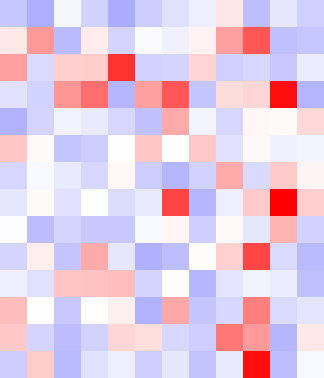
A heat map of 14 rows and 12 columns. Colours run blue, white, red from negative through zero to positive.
The halves do not mirror each other. There is no overall slope. The values are skewed, with a long tail toward high values. Fine speckle covers the field. The middle left is the calmest part. There is no seam.
